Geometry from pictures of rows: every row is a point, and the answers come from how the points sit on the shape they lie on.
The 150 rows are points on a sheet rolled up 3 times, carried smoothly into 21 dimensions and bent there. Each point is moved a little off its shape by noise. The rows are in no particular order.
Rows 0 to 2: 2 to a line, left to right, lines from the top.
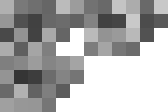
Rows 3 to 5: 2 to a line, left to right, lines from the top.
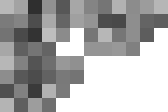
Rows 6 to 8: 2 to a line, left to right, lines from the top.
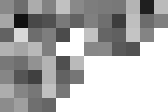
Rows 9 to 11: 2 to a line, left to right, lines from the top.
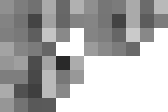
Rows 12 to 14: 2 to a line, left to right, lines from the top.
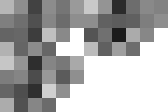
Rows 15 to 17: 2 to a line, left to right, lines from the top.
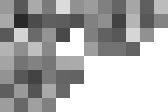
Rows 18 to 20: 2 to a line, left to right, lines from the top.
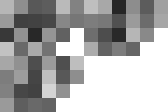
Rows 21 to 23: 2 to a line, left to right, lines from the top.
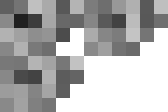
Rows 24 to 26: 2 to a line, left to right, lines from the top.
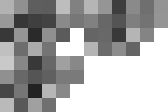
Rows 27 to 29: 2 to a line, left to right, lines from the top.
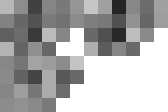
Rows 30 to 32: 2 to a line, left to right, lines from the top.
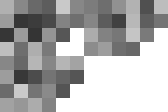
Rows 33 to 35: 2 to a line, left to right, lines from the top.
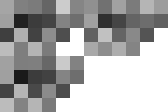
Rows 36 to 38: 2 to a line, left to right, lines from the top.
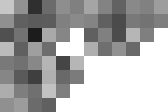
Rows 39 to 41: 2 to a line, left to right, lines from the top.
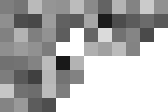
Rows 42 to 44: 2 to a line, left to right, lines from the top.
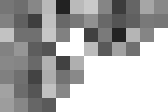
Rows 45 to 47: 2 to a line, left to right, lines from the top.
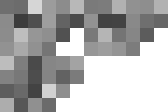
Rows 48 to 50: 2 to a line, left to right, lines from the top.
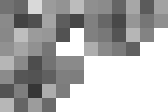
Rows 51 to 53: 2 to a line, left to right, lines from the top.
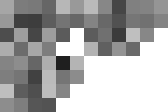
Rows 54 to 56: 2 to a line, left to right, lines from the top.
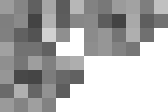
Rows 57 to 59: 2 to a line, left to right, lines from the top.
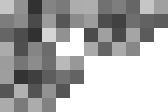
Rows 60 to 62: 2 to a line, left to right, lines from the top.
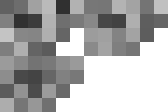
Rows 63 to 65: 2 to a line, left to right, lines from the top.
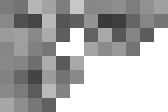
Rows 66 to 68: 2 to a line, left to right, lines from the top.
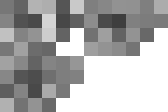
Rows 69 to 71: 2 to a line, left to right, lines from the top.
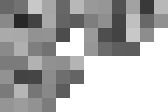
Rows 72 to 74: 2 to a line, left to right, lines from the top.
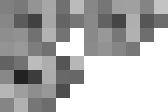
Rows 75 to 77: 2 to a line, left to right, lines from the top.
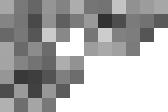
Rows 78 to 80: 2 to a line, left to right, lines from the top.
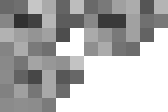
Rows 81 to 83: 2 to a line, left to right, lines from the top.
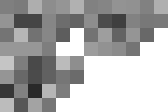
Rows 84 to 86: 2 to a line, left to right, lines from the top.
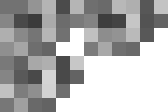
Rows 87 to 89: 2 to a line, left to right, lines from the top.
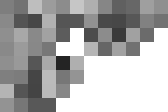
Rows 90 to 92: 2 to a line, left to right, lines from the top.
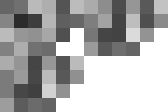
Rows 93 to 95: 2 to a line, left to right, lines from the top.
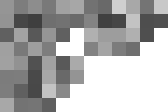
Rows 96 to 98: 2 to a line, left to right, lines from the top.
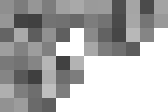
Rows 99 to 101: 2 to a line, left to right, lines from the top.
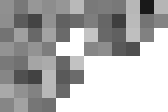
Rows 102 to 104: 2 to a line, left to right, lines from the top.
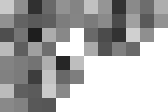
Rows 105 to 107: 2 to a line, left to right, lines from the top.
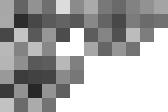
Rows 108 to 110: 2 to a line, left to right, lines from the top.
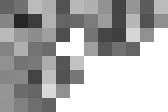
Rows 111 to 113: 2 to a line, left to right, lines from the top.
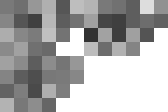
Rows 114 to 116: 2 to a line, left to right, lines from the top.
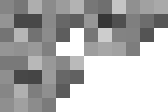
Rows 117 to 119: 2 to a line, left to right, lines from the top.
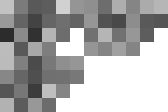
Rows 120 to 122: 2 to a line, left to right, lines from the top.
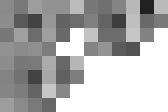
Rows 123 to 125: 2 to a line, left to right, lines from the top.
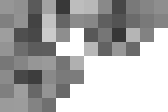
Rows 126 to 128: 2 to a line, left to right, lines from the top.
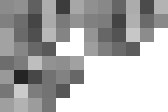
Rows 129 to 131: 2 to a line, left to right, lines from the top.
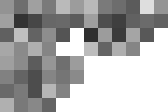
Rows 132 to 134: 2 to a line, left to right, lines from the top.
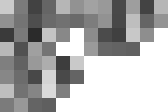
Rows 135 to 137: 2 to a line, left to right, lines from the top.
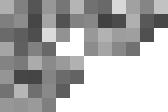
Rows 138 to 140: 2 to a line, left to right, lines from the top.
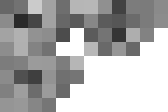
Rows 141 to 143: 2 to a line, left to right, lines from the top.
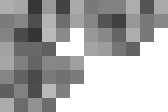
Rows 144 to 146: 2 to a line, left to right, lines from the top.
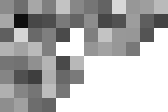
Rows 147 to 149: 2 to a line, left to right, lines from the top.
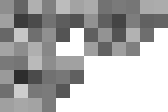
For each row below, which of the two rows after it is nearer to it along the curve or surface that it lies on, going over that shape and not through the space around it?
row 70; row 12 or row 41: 41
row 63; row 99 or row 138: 99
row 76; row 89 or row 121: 121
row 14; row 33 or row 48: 33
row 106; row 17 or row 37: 37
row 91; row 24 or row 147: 24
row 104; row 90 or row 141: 141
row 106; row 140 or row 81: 81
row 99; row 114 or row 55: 55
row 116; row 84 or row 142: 84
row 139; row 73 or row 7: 7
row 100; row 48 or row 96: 48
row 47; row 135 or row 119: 119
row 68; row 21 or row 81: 81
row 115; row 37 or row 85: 85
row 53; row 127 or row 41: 41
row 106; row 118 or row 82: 118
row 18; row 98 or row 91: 91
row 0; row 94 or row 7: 94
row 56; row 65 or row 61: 61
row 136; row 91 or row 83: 91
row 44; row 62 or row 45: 62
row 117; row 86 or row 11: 11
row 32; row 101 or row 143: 101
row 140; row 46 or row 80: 80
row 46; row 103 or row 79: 79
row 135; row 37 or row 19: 37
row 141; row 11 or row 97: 11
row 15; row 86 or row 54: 86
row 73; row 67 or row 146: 67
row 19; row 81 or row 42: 42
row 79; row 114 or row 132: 114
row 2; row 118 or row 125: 118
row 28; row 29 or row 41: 41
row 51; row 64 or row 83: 64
